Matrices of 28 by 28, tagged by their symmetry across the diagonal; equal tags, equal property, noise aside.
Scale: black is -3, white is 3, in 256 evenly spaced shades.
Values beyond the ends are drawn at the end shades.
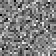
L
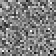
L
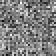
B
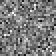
L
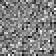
L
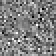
B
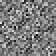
L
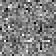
B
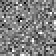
L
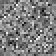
L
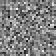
B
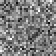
L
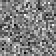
B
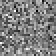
B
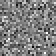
B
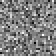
B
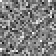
L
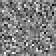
B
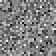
L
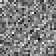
L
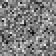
L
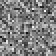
B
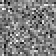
B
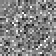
L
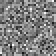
L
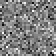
B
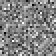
L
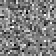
B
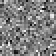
B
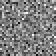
B
